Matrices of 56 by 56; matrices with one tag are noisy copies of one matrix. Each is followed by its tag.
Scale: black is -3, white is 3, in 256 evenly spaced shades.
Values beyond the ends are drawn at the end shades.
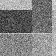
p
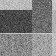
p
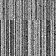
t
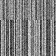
t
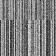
t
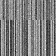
t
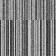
t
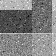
p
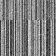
t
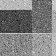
p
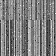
t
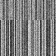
t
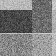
p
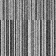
t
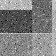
p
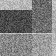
p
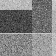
p
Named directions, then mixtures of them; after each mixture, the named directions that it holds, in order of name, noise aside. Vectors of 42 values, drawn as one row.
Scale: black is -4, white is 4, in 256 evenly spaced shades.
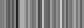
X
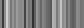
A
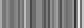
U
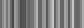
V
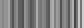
U, V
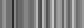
V, X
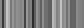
A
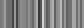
V, X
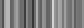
A, V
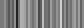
X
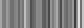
U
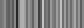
X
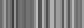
V, X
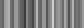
A, V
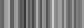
A, V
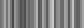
V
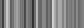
A, V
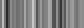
A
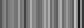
U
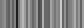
X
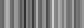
A, V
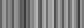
U, V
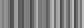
U, V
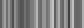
V
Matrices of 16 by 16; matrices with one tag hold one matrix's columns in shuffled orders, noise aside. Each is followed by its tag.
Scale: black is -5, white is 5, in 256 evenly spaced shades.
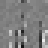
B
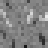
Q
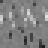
Q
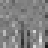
B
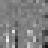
B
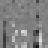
B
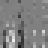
B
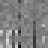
B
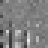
B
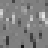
Q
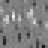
Q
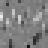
Q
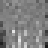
B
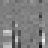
B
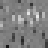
Q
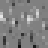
Q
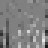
B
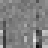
B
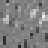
Q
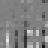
B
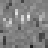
Q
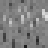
Q
